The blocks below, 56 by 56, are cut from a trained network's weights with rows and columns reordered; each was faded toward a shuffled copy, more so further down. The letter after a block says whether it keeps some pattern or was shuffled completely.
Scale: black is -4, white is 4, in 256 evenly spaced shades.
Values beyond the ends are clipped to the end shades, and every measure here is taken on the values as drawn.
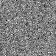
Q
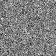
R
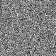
Q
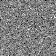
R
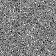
Q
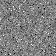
Q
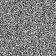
Q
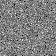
Q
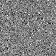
R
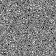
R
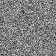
R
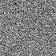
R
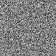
R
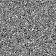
Q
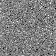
Q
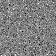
Q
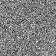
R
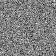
Q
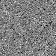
Q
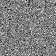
Q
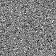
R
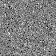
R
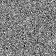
Q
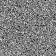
Q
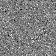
Q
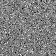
Q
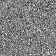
Q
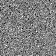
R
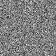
R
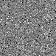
R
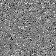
R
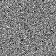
R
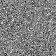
Q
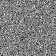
Q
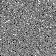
Q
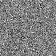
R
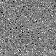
R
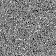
Q
